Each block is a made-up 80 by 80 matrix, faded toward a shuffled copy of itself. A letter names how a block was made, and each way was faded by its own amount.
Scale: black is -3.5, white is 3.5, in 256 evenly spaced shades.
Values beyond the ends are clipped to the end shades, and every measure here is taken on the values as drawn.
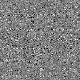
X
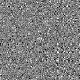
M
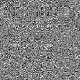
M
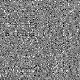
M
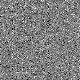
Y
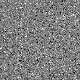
Y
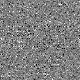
X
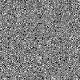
M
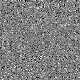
X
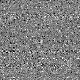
X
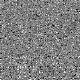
X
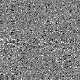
X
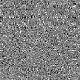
M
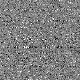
X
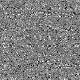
X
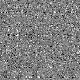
X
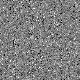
Y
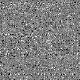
X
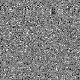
X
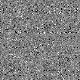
X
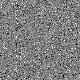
Y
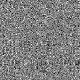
M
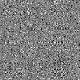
M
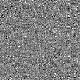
M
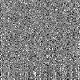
M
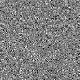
M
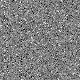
Y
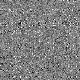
X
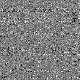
X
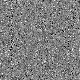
Y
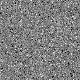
Y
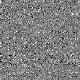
X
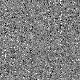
Y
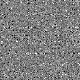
X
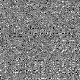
X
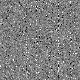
Y
